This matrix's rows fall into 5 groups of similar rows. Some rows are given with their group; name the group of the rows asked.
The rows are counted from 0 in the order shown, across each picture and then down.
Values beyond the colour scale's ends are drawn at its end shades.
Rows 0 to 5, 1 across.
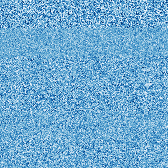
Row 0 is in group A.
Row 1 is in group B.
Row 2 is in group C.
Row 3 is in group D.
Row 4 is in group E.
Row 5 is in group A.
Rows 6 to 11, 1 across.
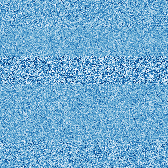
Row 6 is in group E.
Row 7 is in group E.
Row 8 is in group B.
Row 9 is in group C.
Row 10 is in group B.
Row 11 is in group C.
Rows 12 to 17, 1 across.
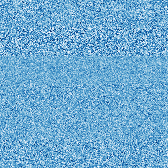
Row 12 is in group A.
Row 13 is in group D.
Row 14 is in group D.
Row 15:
D
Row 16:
E
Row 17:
B
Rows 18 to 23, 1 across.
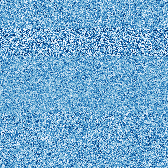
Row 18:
B
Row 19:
A
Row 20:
A
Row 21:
C
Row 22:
E
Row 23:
C
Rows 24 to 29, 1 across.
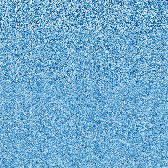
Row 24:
E
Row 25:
D
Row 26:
D
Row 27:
C
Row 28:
A
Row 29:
C
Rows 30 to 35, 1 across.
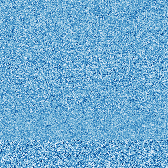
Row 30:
C
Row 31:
B
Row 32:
B
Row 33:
D
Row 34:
C
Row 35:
E
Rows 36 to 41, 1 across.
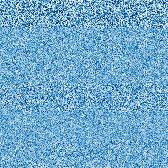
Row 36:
D
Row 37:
A
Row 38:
C
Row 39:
D
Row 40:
A
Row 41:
E
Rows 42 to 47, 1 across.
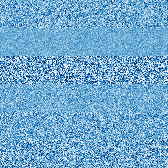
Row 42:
E
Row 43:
E
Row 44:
B
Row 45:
E
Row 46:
B
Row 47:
D
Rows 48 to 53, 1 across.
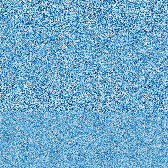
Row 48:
A
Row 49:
D
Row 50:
B
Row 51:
B
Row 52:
C
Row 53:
D
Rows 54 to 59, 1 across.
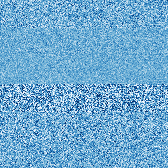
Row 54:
E
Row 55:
B
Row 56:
E
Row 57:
A
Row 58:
E
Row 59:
D
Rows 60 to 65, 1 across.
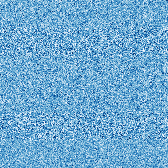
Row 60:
E
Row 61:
B
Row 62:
C
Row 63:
D
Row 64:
A
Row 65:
B
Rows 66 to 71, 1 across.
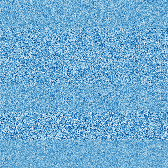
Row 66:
B
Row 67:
C
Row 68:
D
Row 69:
D
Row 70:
E
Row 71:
D
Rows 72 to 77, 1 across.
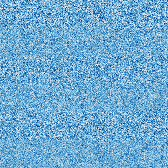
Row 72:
C
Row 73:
D
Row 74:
D
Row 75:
E
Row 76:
C
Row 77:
C
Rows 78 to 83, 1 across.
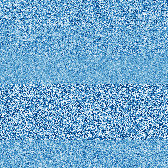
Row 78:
C
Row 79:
A
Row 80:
E
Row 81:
A
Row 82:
B
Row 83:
A
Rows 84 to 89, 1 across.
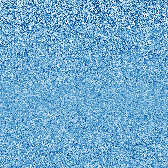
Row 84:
C
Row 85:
A
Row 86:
E
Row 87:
A
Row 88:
E
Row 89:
D
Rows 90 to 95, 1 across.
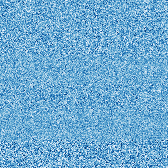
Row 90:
A
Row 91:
B
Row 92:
E
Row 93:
D
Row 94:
E
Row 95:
E
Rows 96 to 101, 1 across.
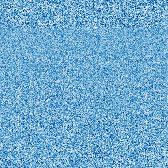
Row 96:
A
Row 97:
B
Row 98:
D
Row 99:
D
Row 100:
D
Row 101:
C
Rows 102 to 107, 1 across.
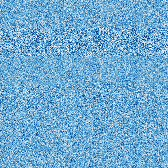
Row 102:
B
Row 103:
C
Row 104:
B
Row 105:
A
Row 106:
C
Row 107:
B
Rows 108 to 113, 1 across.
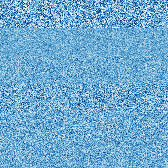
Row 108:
A
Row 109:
A
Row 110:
D
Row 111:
C
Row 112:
B
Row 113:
D
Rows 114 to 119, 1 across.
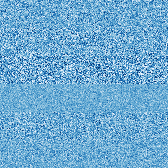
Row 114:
D
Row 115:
E
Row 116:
A
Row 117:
B
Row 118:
A
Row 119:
D
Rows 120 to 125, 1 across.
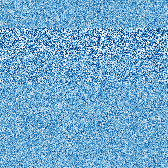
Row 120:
A
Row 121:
B
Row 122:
B
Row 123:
E
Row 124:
D
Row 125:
E
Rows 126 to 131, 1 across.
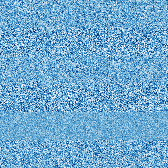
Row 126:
A
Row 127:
C
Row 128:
E
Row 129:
C
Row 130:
B
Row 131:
C
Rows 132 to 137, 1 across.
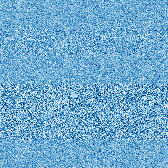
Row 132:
C
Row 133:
A
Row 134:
B
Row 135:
C
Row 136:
C
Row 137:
A
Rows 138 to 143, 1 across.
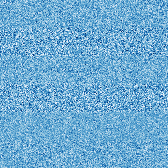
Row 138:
B
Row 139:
E
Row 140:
E
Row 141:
B
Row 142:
B
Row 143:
A
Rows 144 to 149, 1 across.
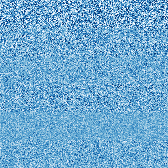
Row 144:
C
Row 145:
E
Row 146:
C
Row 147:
D
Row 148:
D
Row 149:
C
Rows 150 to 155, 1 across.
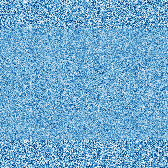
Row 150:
B
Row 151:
B
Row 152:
C
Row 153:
B
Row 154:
D
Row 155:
B
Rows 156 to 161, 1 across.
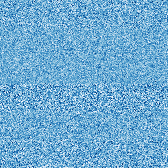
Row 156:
E
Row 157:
B
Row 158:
A
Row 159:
B
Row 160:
D
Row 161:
E
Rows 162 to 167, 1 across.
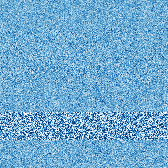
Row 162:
A
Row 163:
E
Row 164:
D
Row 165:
C
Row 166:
B
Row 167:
C
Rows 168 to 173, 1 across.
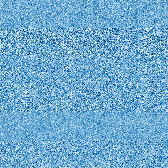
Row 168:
C
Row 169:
D
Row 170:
D
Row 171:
A
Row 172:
A
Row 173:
E
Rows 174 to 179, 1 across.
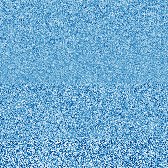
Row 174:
C
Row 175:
D
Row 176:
A
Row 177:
B
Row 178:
E
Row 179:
E
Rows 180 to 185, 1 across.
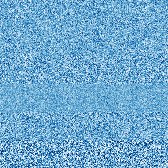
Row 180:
A
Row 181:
C
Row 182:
B
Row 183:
D
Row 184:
D
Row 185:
D
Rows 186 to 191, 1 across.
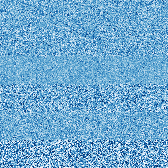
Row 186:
D
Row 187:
A
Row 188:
C
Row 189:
C
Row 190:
B
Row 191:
E
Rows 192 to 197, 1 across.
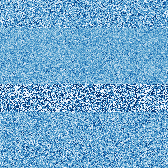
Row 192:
E
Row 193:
E
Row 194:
E
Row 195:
A
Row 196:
C
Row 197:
D
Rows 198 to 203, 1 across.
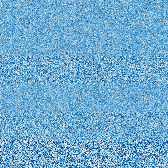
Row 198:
C
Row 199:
B
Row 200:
A
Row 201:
C
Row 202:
E
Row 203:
B
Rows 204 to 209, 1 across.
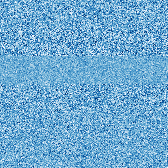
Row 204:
A
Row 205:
E
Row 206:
E
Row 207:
C
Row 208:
D
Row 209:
E
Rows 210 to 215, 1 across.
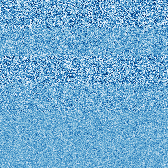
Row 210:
C
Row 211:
E
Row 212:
B
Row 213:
B
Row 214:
C
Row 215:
B
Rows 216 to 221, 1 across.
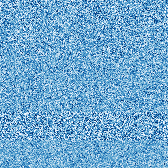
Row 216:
C
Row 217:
A
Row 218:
D
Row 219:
C
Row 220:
B
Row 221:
C
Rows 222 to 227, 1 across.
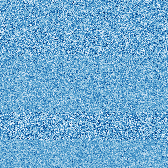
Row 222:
D
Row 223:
B
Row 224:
B
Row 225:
A
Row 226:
A
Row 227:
C
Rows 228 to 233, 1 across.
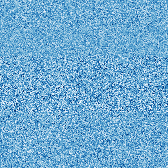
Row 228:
A
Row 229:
B
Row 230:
C
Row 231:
E
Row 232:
E
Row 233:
A
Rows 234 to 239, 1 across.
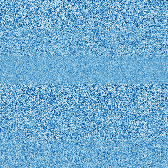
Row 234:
E
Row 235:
C
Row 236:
E
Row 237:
D
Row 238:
A
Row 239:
D
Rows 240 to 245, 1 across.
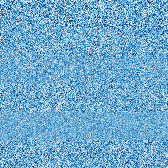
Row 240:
B
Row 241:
B
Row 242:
A
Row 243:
E
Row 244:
A
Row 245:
E
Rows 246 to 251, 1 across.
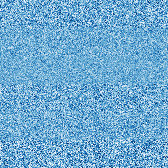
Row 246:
B
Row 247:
E
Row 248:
B
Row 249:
C
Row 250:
C
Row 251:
C
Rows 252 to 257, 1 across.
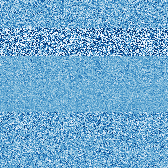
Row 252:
B
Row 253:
A
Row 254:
C
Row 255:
A
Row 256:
A
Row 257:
A
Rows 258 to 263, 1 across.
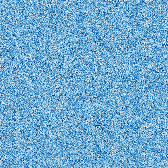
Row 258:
D
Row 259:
C
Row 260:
B
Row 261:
E
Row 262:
C
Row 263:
C
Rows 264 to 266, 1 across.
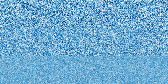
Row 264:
D
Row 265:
B
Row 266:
A
